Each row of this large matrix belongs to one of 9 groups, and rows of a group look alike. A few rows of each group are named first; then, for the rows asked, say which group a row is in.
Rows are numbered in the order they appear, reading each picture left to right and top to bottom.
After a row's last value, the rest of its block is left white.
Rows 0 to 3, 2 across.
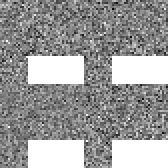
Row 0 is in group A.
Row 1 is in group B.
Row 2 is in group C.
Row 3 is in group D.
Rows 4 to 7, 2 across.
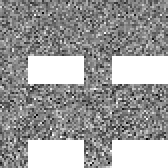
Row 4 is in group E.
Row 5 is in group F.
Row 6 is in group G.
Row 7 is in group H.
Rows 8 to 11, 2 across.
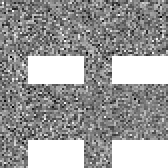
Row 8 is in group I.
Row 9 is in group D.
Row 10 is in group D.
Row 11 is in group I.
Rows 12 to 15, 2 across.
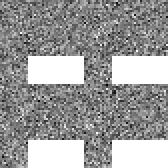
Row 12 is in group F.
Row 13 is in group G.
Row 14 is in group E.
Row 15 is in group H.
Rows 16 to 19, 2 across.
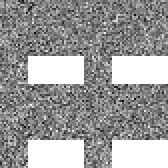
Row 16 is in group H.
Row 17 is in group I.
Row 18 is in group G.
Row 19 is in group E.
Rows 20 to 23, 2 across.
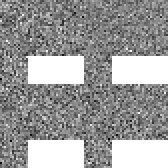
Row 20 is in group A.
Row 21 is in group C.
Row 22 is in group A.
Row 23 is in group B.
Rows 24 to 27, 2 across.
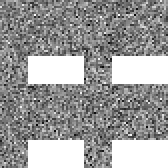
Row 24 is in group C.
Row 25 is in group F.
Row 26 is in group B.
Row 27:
C
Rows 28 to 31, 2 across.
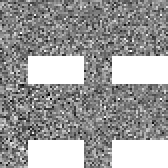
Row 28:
F
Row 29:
C
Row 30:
H
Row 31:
F
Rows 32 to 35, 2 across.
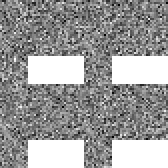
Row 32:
D
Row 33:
D
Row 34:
D
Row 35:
D
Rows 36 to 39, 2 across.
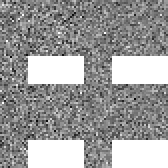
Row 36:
A
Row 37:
F
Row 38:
B
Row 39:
E
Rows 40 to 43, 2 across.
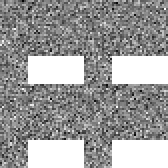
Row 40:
H
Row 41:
B
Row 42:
G
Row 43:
H
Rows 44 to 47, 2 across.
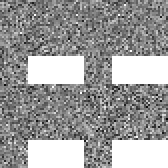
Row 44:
F
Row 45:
C
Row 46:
B
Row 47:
D
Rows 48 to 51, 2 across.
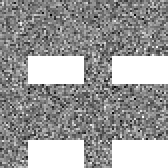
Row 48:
I
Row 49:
G
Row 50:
D
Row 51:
B
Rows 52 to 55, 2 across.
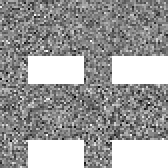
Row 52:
C
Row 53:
A
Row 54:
A
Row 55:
A
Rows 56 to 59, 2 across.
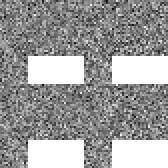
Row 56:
D
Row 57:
H
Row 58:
E
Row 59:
E
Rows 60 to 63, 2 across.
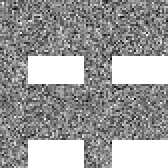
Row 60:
I
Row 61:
H
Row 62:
D
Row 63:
E
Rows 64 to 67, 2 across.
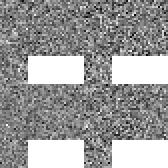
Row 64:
H
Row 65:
E
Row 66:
A
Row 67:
H
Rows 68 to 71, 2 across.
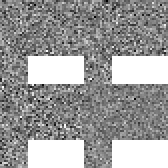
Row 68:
D
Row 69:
H
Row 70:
E
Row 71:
E
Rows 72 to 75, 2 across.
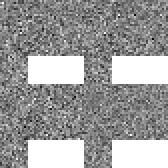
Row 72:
I
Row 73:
F
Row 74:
A
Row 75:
C
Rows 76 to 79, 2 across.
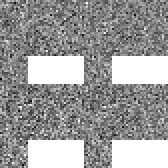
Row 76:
A
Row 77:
I
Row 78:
I
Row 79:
I
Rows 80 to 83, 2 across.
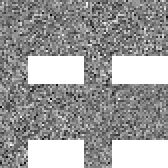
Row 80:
I
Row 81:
I
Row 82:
G
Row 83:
H
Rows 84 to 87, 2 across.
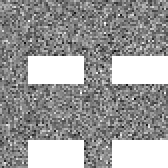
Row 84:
A
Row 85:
F
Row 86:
B
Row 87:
E
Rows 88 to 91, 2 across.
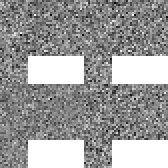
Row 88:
F
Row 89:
E
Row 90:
E
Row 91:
H
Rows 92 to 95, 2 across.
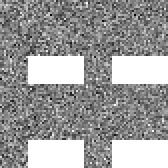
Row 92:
A
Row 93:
I
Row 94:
G
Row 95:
I
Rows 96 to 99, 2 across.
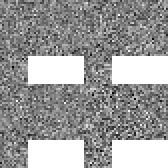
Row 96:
B
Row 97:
F
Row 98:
F
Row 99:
H
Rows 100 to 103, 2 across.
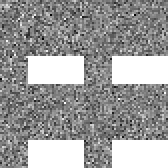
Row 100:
A
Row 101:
E
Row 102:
C
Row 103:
B
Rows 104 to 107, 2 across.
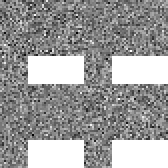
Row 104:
D
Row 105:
C
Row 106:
B
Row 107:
A
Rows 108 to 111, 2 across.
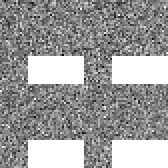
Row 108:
B
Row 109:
F
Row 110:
C
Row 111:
I
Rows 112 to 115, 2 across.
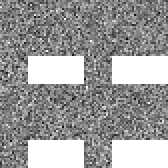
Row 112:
C
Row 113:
A
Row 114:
A
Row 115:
I
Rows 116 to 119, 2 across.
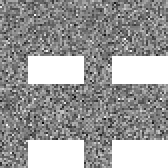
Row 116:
C
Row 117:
C
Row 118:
A
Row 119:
F
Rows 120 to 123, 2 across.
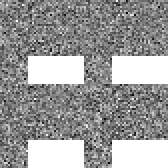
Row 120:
H
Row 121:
E
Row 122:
B
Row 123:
H
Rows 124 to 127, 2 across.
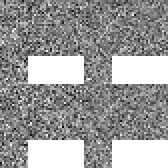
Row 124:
H
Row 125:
E
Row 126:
A
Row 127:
E
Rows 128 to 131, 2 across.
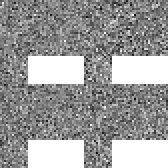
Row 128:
I
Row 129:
E
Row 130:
B
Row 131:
I
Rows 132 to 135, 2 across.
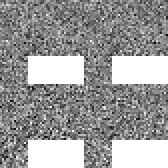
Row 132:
A
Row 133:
A
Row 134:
G
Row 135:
I
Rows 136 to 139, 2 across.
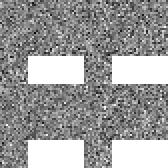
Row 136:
G
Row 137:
D
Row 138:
A
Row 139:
I
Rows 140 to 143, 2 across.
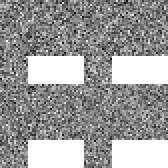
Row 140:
A
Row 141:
E
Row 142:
B
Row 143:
A
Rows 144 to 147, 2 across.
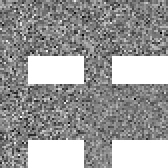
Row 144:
A
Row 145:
D
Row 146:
F
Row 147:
E
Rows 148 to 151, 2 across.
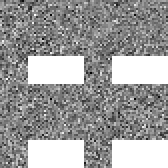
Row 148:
H
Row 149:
G
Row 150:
I
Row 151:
A
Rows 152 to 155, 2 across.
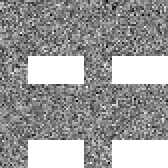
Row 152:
F
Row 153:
H
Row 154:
D
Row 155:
I
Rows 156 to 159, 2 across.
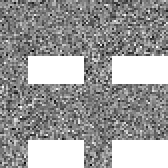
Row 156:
B
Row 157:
G
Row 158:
I
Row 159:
C
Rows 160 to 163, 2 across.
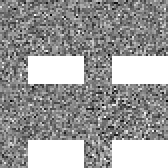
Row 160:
C
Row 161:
B
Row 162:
G
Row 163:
I
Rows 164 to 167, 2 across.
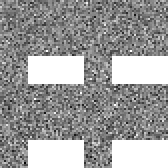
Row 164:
C
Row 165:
I
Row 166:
B
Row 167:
G
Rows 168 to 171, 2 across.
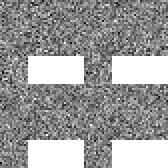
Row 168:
E
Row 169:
G
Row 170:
A
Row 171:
A
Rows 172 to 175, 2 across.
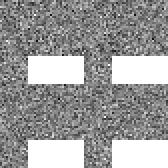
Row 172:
B
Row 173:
F
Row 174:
D
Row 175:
I
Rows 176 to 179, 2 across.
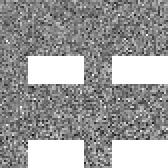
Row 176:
A
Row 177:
C
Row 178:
B
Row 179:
F
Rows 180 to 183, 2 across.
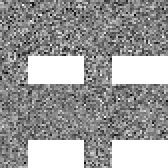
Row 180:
G
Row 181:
E
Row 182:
H
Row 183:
F
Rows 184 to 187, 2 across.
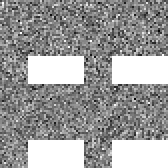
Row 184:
I
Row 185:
A
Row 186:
E
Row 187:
G
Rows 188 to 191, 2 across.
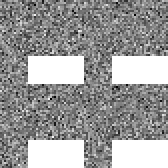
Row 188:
D
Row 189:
G
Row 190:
E
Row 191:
D
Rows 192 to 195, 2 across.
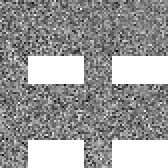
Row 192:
B
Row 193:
B
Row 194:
D
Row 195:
E
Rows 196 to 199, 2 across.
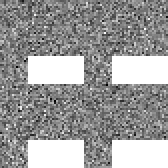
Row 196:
H
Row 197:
I
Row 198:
I
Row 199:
H
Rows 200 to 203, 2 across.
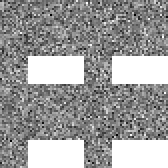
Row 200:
F
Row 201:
I
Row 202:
A
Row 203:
B
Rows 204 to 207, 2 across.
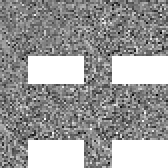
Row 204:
D
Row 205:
D
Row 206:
D
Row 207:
I
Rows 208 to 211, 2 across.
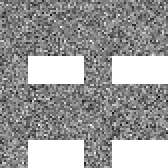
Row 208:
E
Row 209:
A
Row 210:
E
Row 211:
A
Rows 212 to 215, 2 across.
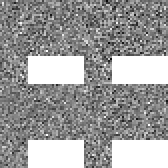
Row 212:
I
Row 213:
H
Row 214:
C
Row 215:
I
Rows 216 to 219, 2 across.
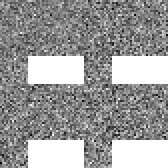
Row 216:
F
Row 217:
B
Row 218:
G
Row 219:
H
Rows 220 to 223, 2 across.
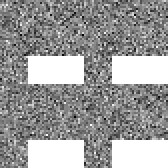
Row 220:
A
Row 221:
G
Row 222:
I
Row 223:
A
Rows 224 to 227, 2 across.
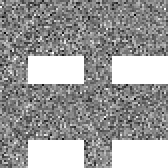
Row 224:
E
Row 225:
B
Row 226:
E
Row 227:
E
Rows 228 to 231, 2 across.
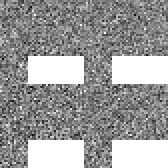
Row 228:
H
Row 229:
I
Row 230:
B
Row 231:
C
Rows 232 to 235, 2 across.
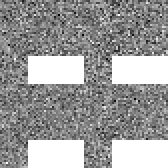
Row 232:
D
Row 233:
D
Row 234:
H
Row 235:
I
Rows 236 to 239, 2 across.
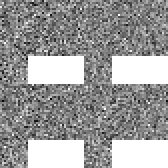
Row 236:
E
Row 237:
C
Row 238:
E
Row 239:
I
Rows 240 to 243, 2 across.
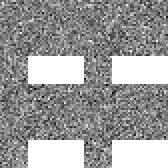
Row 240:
I
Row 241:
A
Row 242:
E
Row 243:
H
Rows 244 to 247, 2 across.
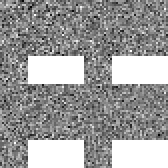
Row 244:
H
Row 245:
B
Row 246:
D
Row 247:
B
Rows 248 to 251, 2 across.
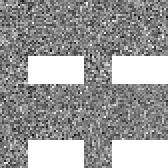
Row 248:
H
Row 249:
I
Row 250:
B
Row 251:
I
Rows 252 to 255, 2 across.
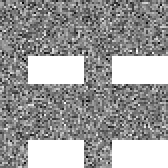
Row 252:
D
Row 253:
D
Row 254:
I
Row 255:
E
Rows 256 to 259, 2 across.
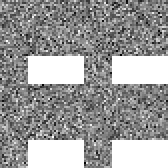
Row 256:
A
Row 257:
D
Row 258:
E
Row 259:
A
